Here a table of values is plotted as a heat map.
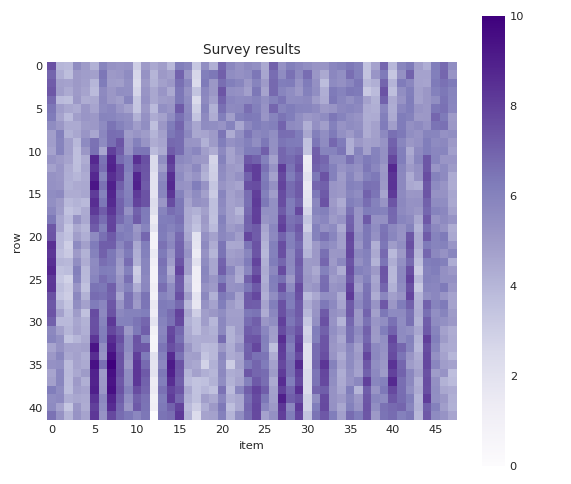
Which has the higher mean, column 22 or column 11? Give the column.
11
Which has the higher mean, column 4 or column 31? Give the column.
31
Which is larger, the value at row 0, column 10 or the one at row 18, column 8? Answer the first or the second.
the second
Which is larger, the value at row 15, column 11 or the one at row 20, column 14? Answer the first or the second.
the first
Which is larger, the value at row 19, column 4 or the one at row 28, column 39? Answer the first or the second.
the second
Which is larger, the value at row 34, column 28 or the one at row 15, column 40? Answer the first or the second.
the second
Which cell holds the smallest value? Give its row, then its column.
41, 12
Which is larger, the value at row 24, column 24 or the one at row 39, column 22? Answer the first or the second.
the first
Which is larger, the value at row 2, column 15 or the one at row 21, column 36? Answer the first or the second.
the first
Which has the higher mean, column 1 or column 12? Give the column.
1
